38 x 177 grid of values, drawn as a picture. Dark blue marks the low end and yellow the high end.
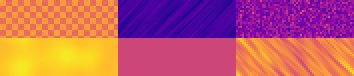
The table splits into 2 rows of 3 panels. Panel 1,1: high, checkered. Panel 1,2: very low, slanting up to the right, faint in contrast. Panel 1,3: low, fine-grained. Panel 2,1: very high, smooth, faint in contrast. Panel 2,2: middling, flat. Panel 2,3: high, slanting down to the right.
